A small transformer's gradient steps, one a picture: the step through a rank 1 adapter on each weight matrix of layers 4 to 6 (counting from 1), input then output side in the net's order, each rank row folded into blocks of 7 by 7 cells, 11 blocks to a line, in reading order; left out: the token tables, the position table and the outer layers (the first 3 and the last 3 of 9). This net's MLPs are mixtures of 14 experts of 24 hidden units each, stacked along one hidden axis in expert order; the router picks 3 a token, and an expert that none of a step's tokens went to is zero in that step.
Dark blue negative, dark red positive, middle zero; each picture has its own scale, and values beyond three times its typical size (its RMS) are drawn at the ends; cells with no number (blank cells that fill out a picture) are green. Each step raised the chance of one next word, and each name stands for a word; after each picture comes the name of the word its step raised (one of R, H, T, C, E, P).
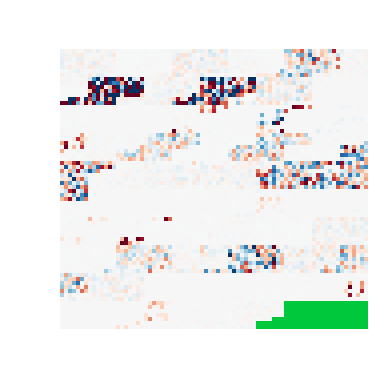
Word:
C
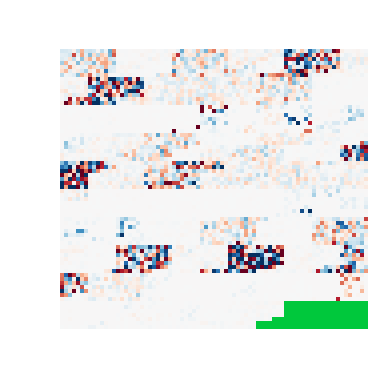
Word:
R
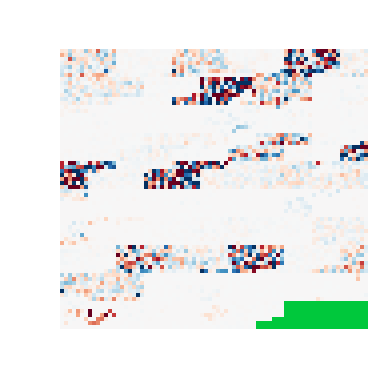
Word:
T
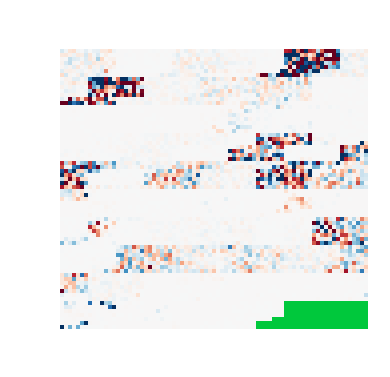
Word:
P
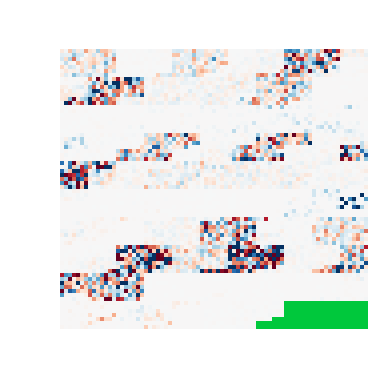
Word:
T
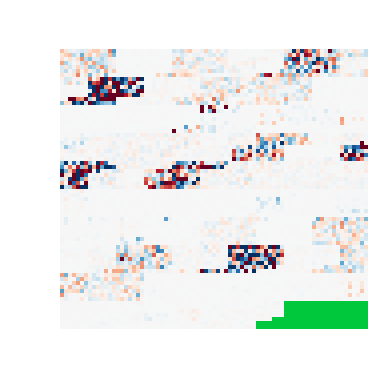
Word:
R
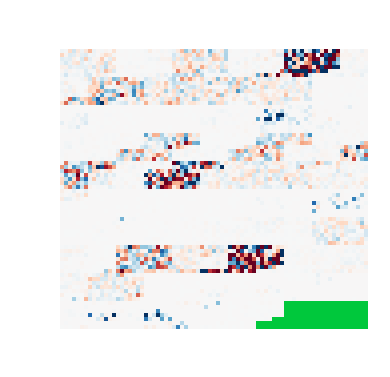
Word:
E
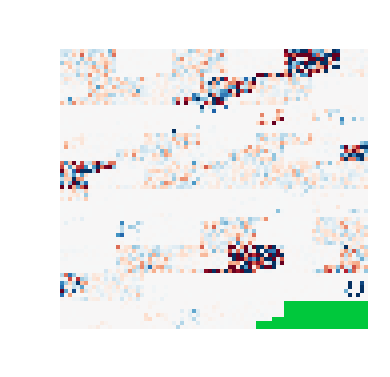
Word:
E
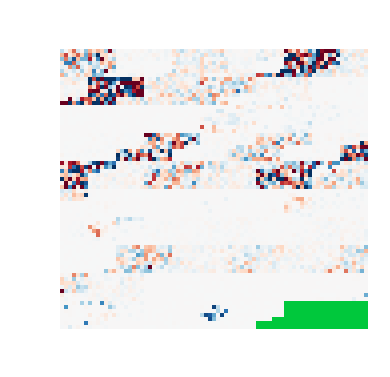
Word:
P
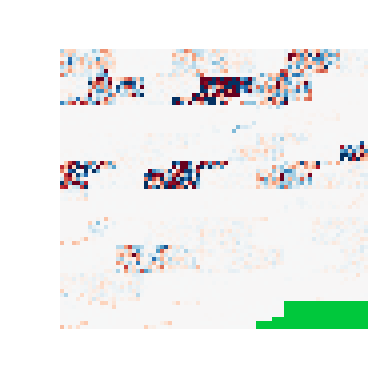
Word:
T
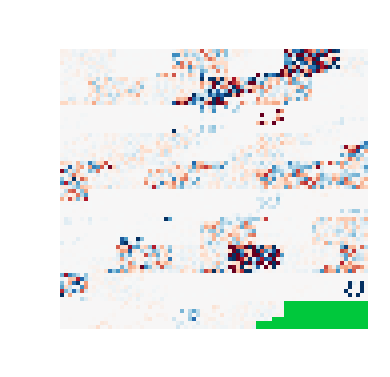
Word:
E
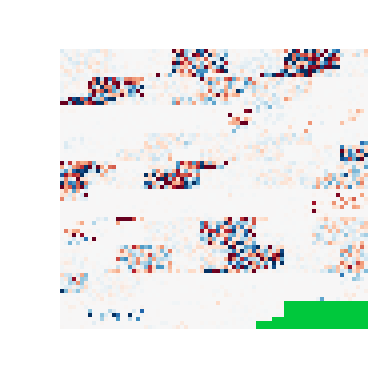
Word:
P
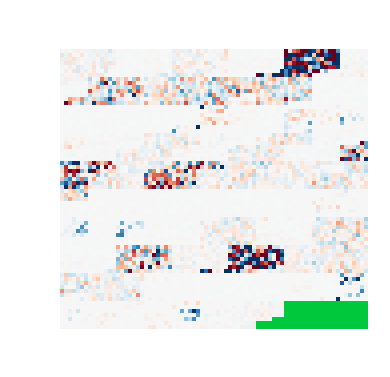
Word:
E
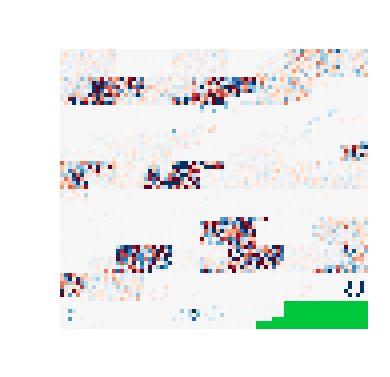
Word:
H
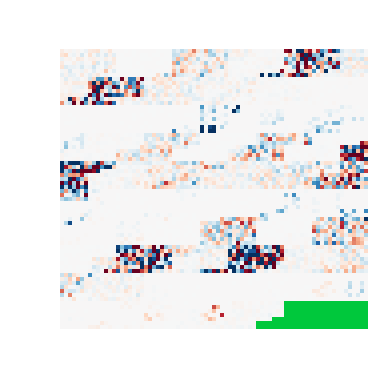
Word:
T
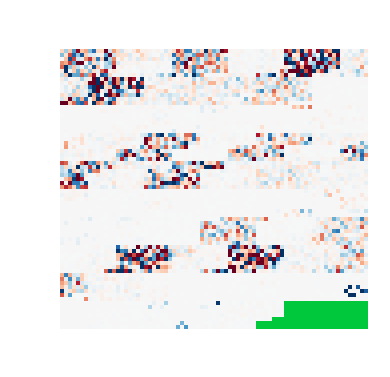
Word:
H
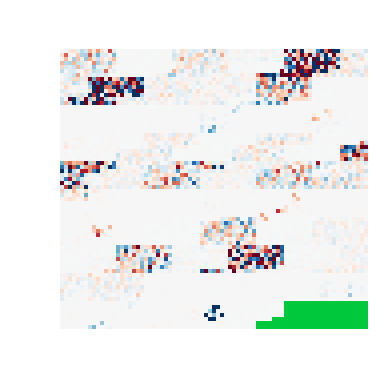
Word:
P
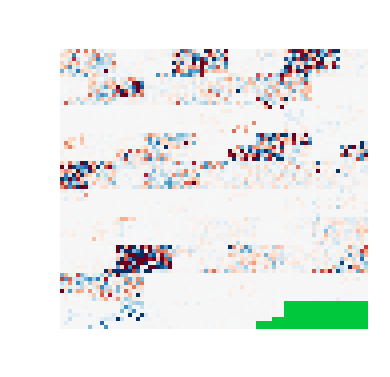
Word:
H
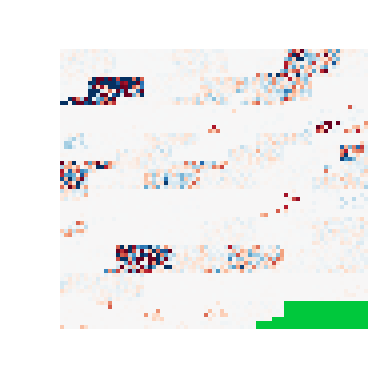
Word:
C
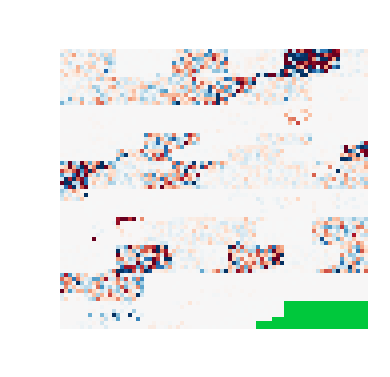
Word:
H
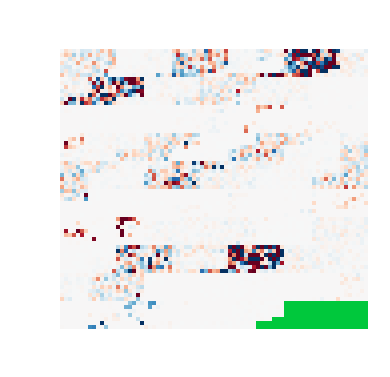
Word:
P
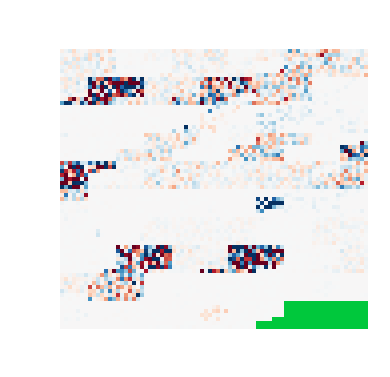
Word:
R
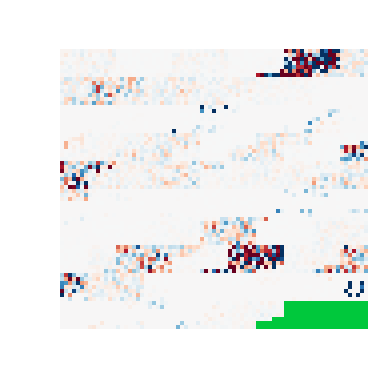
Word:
E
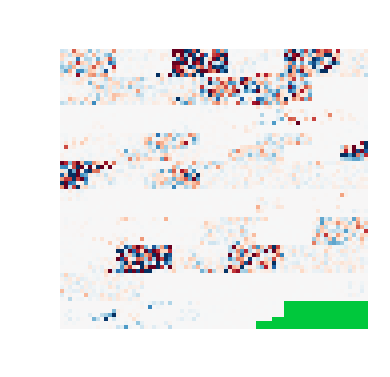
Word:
H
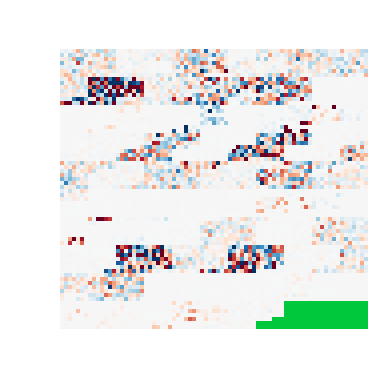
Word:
C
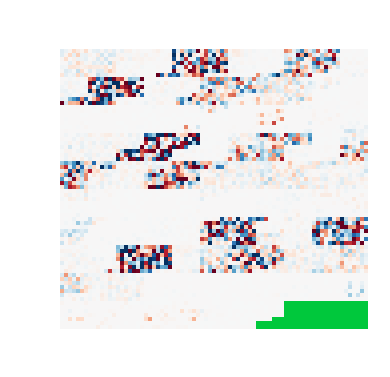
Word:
T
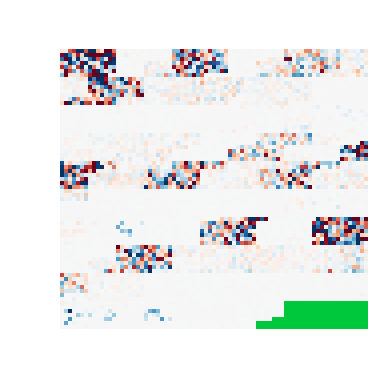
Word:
H
